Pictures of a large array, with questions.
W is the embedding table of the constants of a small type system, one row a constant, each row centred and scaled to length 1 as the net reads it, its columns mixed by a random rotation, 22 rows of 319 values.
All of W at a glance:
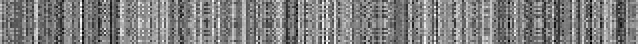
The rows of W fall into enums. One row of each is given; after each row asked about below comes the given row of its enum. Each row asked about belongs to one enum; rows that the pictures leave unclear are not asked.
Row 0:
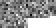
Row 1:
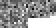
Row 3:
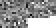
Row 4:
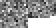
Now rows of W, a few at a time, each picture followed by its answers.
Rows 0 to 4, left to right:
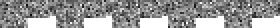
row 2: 4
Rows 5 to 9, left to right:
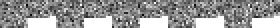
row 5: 0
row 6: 4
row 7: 3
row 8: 0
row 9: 1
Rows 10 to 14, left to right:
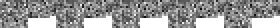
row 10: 4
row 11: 1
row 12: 1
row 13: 1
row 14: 0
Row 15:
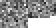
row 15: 4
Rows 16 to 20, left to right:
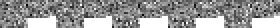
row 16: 0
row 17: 4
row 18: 3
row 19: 3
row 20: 1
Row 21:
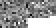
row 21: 3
